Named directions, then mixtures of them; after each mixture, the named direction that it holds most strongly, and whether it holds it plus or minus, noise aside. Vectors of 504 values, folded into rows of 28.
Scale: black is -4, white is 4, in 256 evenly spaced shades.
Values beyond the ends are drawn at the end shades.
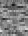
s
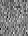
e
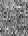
e, minus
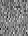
e, plus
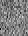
e, plus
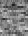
s, plus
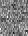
e, minus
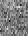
e, minus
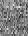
e, minus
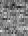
s, plus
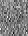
e, minus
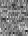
s, plus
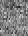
e, plus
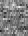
s, minus
